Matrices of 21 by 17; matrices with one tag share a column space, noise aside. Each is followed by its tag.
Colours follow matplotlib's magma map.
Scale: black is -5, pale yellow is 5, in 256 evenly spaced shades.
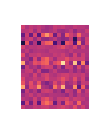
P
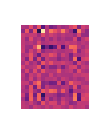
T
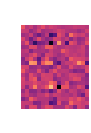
P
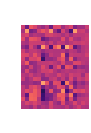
T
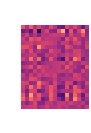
T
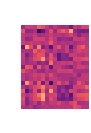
T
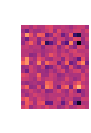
P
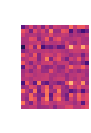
T
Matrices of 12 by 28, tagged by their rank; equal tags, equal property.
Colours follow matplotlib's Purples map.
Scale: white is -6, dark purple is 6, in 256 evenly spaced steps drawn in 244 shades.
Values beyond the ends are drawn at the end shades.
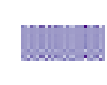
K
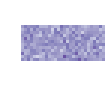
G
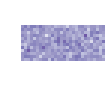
G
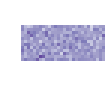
G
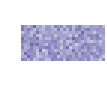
G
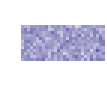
G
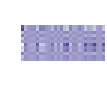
K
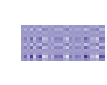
K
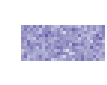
G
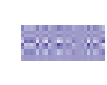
K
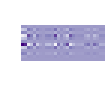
K
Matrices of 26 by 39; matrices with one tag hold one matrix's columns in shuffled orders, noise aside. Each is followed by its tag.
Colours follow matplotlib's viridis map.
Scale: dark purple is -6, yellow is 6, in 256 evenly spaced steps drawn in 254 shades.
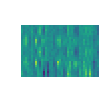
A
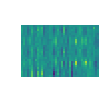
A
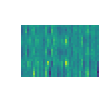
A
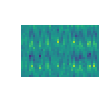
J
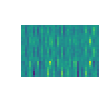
A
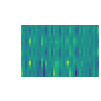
A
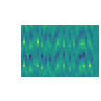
J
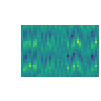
J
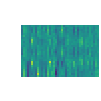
A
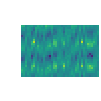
J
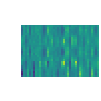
A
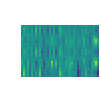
A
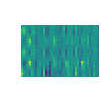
A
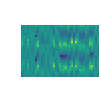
J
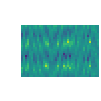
J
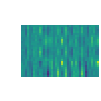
A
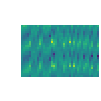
J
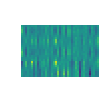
A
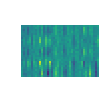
A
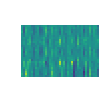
A
